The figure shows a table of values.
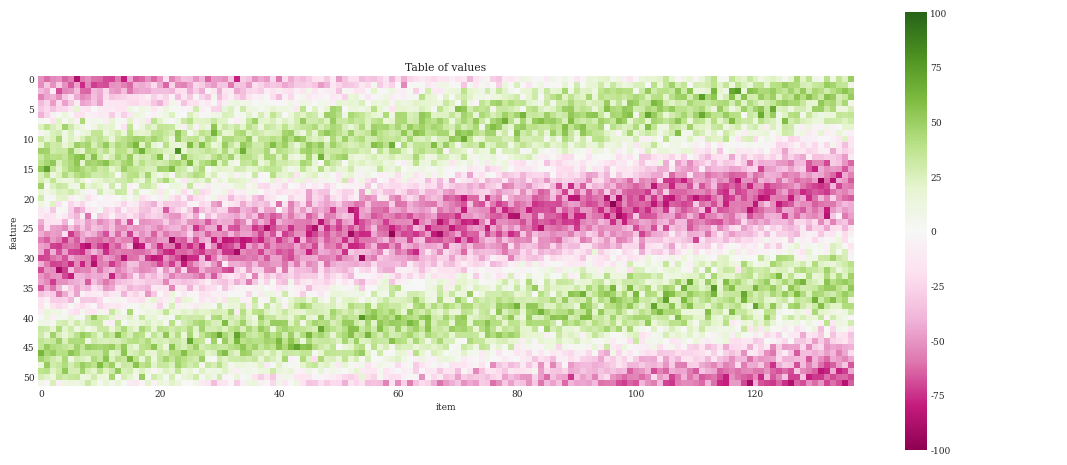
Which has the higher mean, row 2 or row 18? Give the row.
2
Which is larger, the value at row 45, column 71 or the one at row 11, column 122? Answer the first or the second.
the first
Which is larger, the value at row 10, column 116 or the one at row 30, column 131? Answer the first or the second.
the second
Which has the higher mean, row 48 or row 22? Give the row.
48
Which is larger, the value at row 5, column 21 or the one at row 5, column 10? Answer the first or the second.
the first
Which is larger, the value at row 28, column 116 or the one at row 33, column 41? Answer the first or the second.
the first
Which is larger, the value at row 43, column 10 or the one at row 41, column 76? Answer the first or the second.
the second
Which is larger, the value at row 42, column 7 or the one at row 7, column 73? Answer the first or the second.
the second
